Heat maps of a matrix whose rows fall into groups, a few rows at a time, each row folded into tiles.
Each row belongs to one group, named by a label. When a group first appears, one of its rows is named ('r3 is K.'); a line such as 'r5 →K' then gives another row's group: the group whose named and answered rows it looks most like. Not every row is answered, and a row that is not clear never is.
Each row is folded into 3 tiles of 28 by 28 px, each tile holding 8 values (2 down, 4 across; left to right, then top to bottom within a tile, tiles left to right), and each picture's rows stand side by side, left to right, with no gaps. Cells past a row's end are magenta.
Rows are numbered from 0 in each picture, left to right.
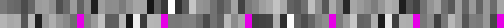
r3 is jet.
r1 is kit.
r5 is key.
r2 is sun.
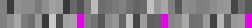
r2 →kit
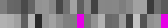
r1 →kit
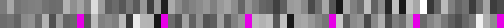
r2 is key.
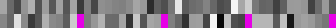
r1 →kit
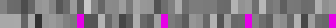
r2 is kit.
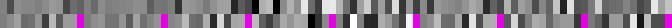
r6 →key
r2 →kit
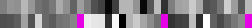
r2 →jet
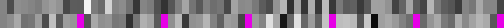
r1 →sun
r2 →key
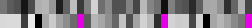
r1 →sun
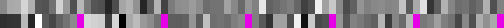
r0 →jet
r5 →sun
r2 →jet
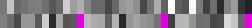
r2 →sun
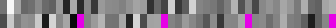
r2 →sun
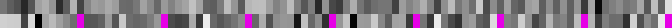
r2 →jet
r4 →key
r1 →jet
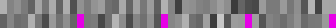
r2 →kit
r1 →key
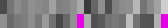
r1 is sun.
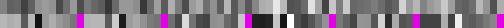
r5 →jet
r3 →jet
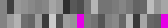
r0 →kit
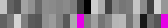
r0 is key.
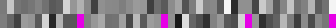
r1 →kit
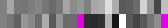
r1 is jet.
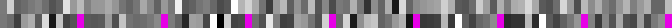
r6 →jet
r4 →key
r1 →jet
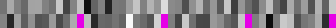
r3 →key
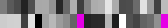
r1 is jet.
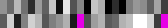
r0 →key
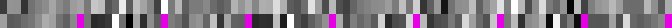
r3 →jet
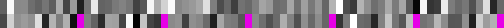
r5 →sun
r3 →key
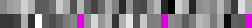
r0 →jet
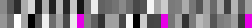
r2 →key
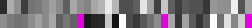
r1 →jet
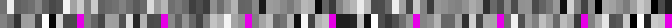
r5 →kit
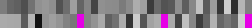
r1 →kit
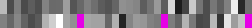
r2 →sun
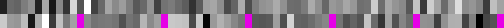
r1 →sun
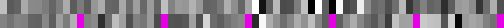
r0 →sun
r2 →jet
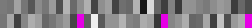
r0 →key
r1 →key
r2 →kit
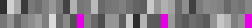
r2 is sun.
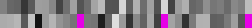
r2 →key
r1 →key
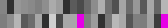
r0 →kit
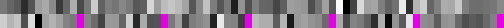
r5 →sun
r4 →sun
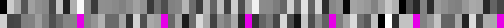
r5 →kit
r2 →key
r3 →key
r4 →kit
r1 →kit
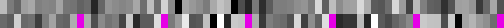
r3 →sun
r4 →jet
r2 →kit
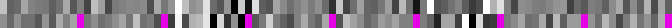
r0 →sun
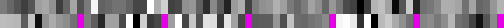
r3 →jet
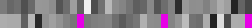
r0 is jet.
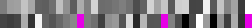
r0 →jet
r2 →key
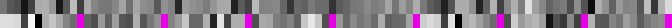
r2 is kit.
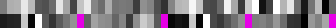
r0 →jet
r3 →sun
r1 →sun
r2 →jet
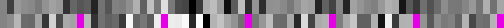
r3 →kit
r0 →kit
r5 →sun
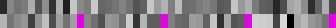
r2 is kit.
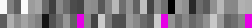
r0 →sun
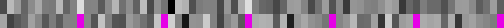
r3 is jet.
